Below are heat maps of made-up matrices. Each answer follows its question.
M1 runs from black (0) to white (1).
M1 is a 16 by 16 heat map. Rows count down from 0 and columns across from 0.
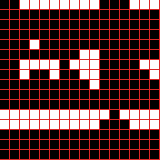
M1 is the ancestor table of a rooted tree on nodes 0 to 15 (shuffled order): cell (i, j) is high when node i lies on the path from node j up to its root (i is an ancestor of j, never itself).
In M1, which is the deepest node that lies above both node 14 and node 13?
0
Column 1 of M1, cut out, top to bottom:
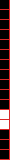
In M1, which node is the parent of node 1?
12
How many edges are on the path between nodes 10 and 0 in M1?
3
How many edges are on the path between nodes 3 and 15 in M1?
4
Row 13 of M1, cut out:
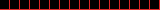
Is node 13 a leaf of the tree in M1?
yes
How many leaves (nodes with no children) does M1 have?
8
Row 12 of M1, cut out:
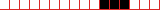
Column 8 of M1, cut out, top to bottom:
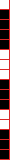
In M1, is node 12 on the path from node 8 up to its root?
yes
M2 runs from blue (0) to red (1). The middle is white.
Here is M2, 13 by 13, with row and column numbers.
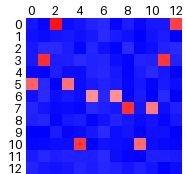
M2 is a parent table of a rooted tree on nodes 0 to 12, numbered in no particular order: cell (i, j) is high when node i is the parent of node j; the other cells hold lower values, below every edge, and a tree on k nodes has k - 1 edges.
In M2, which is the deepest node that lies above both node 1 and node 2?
5
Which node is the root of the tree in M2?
6
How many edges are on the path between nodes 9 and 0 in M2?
5
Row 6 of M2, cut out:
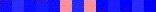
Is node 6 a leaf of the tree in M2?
no
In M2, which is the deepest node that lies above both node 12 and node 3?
5
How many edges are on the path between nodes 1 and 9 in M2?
6
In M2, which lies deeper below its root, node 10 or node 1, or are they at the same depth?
node 1
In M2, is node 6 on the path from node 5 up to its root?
yes
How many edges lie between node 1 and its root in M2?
3
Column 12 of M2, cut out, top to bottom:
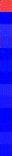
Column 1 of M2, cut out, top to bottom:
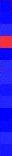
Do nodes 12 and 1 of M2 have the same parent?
no
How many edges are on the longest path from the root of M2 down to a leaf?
3
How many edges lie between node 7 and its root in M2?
1
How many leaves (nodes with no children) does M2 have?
7
